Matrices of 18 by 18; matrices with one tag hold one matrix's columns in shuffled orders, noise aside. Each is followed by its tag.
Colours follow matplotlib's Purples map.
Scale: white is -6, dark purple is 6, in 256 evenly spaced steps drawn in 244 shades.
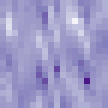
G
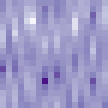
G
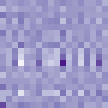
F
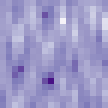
G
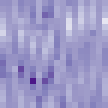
G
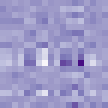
F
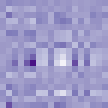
F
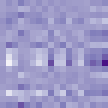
F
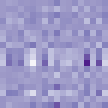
F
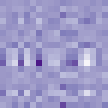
F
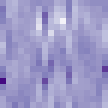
G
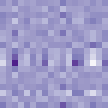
F
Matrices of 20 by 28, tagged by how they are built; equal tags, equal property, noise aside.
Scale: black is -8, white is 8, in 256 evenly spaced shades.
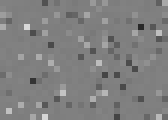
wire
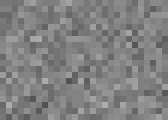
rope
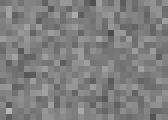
rope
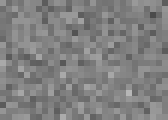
rope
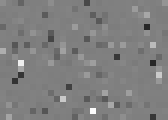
wire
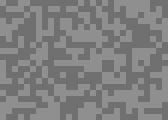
rope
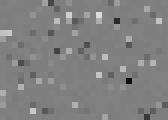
wire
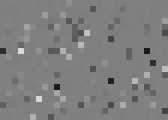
wire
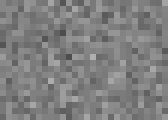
rope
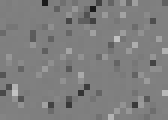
wire
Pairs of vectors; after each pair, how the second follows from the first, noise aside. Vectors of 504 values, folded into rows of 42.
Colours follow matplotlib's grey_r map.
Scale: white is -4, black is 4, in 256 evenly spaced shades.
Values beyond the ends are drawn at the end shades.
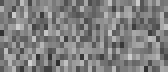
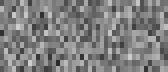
copied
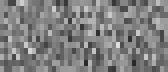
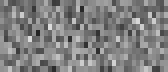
reversed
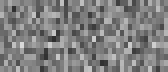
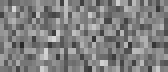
negated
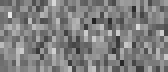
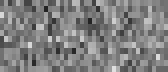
reversed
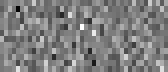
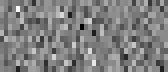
negated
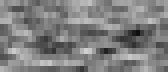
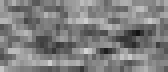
copied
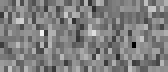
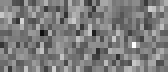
sign-scrambled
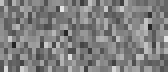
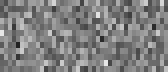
reversed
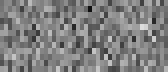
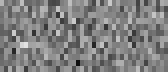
reversed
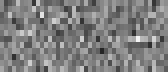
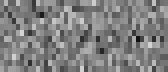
sign-scrambled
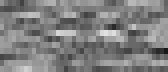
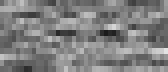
negated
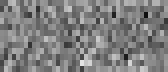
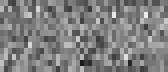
negated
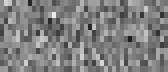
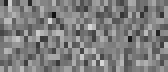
sign-scrambled
